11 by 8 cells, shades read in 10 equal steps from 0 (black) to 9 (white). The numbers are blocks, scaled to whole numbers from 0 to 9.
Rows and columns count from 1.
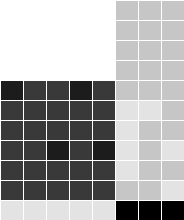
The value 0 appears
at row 11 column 6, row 11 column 7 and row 11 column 8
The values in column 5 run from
1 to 9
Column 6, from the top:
7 7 7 7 7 8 8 8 8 7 0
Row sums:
66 66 66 66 29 33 32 31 32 32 40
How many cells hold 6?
0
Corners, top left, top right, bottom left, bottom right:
9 7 8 0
